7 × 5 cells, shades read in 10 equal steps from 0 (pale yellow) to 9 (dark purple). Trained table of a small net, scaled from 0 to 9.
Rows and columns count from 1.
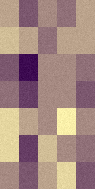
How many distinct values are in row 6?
5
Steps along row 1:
up down up down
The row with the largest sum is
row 3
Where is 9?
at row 3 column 2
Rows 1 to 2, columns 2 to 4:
6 4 5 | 3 5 3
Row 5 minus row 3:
-5 -6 0 -4 -1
